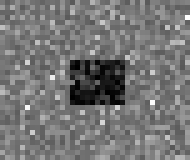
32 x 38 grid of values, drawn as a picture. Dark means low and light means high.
No overall slope runs across the table. In the centre lies a patch that is lower than the rest. The centre is the ninth with the lowest average. No regular stripes run through it.
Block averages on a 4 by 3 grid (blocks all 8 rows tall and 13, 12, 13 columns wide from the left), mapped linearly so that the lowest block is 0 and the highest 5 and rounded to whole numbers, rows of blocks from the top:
555 | 515 | 505 | 555
